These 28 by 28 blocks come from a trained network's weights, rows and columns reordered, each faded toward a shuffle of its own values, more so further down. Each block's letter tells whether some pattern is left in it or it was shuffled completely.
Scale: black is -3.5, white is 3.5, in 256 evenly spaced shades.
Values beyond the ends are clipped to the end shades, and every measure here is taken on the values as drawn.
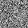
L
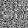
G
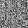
G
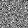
G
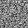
L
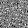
L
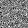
L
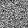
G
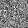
L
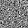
G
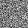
G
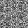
G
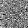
G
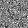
L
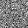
G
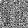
G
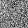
L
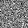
L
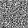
G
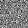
G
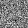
L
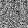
G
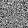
L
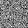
G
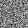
L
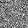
L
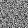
G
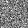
L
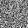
L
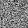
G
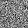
L
